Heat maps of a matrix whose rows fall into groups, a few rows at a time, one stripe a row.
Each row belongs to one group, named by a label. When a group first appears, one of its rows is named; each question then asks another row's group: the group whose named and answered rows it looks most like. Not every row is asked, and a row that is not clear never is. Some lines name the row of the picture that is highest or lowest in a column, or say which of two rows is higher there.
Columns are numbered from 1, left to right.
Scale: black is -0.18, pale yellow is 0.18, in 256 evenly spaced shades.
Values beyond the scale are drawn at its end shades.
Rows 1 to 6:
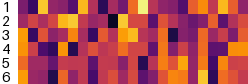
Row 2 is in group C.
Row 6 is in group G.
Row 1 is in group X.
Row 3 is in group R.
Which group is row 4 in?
G
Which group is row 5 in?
G
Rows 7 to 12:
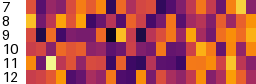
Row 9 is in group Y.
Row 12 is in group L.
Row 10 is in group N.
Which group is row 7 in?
X
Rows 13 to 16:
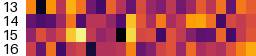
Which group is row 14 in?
N
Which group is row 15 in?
C
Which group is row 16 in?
Y
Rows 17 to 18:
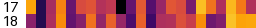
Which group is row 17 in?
L
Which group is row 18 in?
L
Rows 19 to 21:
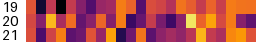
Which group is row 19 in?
Y
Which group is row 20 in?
X
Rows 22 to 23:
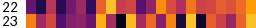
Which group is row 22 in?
Y
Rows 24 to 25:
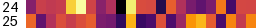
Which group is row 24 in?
C
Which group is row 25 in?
N
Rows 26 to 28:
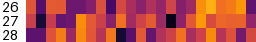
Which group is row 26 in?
X
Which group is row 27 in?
X
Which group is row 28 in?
L
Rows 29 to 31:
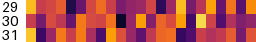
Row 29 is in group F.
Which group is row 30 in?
L
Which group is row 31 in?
R
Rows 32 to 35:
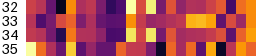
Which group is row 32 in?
C
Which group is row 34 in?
C
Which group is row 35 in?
G
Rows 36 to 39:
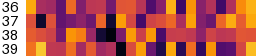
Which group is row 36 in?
G
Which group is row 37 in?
Y
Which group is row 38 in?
C
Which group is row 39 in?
G
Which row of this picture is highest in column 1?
36
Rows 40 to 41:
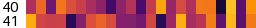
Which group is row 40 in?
N
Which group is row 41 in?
F
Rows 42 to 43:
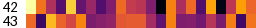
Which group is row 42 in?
G
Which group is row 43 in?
R
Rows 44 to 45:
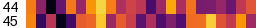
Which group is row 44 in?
G
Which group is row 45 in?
X
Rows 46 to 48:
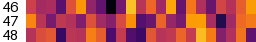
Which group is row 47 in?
N
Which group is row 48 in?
X
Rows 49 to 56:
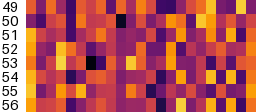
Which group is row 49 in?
X
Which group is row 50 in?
L
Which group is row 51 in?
F
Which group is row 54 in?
F
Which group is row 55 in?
R
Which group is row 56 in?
F
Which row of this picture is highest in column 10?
49
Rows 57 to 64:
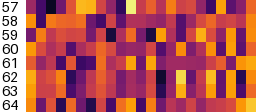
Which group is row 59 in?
N
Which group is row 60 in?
F
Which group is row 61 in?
Y
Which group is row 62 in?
F
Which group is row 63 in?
F
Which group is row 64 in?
Y
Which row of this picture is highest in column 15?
57
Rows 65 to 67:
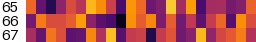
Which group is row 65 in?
G
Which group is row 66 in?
C
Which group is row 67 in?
L
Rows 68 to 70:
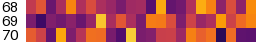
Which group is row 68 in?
N
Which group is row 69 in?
Y
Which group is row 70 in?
N
